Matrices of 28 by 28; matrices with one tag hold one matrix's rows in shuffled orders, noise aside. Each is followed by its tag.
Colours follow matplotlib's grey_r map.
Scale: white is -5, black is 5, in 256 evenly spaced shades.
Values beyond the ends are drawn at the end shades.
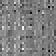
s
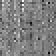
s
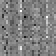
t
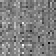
s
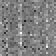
t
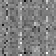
t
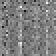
t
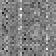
t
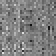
s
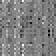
s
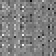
s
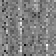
t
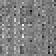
s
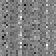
t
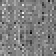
s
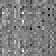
s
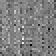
s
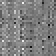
s
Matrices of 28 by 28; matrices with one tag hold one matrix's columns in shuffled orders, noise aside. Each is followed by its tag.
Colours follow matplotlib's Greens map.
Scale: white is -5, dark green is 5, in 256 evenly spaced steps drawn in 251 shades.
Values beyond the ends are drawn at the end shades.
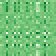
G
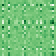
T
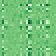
T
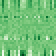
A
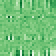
A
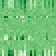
A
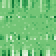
A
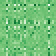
T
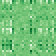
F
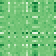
G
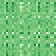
G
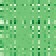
T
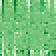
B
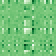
F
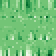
A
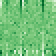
B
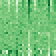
B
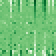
B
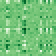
F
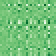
T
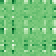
F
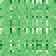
F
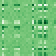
T
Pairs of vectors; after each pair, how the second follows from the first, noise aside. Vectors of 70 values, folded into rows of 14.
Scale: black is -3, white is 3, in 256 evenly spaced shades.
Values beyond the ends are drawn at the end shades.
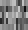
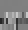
partly zeroed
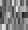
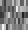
copied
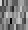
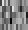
sign-scrambled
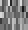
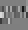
partly zeroed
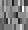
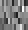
copied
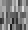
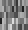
sign-scrambled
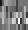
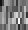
copied
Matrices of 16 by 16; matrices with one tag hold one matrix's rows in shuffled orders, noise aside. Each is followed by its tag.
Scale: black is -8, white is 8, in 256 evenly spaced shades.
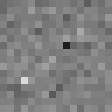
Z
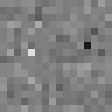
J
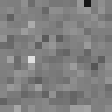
J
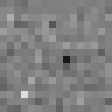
Z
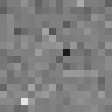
Z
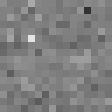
J
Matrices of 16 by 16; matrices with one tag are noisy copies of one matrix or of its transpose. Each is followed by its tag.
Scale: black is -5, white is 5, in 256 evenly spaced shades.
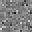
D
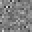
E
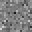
D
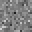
D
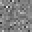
E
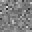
E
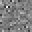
E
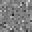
D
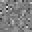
E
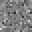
D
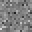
D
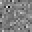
E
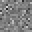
E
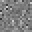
E
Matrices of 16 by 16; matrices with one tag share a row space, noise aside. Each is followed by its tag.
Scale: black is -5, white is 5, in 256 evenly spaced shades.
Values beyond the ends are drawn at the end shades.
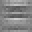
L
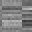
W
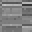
W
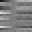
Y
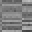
W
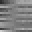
Y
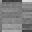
W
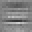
L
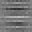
L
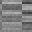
W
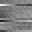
Y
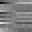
Y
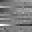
Y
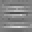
L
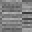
W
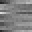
Y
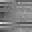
Y
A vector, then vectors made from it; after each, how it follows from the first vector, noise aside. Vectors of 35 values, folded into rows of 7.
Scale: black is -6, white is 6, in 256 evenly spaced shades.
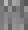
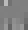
partly zeroed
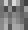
scaled up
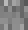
copied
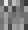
scaled up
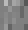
partly zeroed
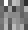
scaled up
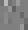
partly zeroed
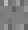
partly zeroed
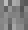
copied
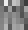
scaled up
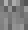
copied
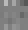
partly zeroed
